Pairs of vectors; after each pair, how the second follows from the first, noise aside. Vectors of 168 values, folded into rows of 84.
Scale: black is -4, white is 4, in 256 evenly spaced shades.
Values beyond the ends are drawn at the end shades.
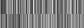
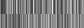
copied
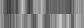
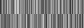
shuffled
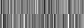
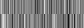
sign-scrambled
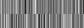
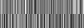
sign-scrambled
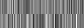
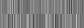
shrunk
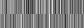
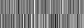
reversed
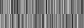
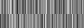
sign-scrambled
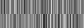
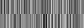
copied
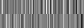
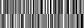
scaled up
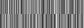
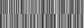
copied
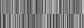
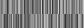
shuffled
